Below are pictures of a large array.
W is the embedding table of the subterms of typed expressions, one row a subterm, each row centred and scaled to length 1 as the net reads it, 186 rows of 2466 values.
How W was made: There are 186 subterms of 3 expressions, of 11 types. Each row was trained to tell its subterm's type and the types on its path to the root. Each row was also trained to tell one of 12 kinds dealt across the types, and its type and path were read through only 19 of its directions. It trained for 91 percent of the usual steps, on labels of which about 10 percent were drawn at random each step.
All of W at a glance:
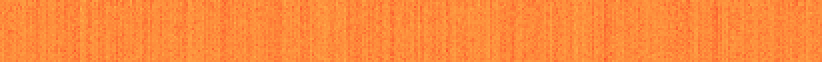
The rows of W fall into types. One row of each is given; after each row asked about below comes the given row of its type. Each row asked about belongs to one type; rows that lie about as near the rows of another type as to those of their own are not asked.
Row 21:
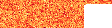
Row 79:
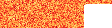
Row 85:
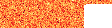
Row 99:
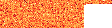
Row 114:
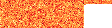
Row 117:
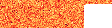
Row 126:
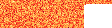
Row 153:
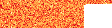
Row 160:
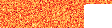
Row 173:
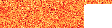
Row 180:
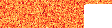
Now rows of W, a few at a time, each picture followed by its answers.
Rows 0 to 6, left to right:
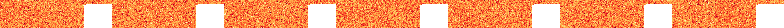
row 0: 79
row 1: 180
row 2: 126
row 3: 160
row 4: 126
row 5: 114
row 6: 173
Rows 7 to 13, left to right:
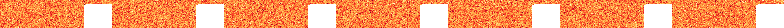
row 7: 79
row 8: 117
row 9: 160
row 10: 117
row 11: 21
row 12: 79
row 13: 114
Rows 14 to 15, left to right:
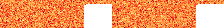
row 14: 173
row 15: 180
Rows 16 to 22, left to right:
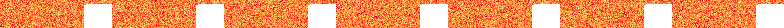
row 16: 99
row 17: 160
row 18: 21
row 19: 153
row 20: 21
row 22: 114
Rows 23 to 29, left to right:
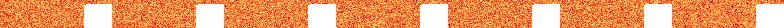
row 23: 79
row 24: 126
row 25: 114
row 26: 21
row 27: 180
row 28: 21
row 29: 21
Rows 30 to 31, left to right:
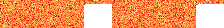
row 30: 153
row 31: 79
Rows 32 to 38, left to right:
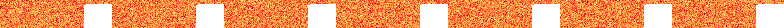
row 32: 180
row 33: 180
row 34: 79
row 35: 21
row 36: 85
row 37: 126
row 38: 173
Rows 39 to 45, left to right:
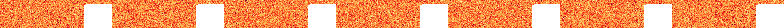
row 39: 180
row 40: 126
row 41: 153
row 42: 85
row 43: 173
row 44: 79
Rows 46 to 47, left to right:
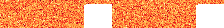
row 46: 114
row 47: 126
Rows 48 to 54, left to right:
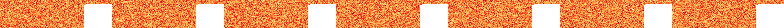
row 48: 21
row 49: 21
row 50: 126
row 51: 153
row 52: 99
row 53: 79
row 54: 160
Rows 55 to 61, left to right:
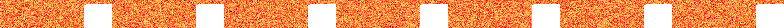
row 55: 85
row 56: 126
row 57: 79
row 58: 21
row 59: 114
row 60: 21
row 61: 153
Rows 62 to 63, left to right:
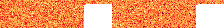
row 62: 180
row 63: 114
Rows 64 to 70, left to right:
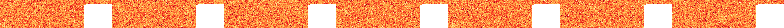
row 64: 99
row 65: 79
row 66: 126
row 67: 85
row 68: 153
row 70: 153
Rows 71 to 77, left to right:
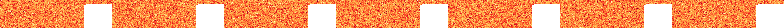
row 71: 160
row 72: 85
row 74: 85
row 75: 173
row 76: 114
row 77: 99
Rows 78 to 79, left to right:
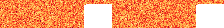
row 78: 126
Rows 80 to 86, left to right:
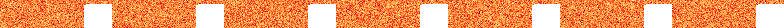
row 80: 160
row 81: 126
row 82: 160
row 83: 153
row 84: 126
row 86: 173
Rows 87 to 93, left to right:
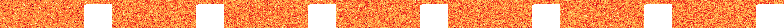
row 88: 126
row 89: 153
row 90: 160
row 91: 79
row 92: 21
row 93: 79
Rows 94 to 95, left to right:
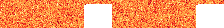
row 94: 79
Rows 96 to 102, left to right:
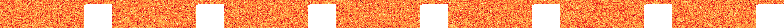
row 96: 180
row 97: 180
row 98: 153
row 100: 160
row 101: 21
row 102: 126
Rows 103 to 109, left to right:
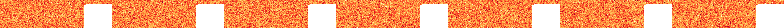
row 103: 180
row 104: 117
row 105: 160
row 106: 153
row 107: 160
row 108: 85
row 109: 114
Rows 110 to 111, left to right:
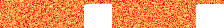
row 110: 153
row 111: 99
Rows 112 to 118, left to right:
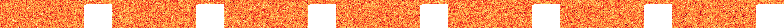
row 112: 79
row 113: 180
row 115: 114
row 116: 99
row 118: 180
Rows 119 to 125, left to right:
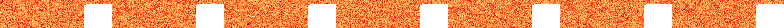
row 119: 126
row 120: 117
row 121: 173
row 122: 99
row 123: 173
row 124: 21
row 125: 85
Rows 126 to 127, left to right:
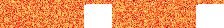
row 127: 160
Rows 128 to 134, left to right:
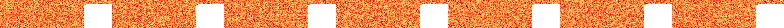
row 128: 85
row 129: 153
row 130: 99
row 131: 114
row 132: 173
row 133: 153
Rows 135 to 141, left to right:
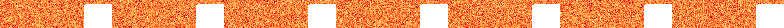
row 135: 21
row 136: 180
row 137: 99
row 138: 21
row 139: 126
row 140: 180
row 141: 85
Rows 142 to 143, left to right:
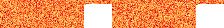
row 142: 160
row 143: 114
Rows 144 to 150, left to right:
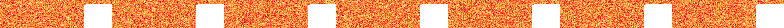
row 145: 180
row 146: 153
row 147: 117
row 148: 85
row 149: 21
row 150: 79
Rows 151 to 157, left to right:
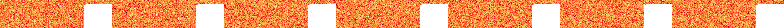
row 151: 180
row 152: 180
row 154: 114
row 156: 117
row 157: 117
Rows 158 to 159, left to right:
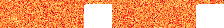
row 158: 180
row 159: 85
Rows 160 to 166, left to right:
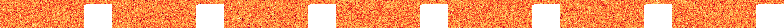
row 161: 79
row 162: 79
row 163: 153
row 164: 160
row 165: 21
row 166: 126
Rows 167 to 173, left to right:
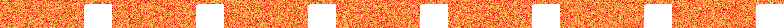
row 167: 160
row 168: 114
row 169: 153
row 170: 114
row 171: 114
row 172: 180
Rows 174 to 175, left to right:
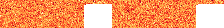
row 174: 99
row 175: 85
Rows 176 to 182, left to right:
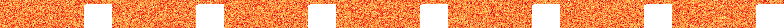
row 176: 79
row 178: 126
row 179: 114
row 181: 79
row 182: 117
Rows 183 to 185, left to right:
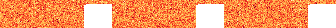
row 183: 160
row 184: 99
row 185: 173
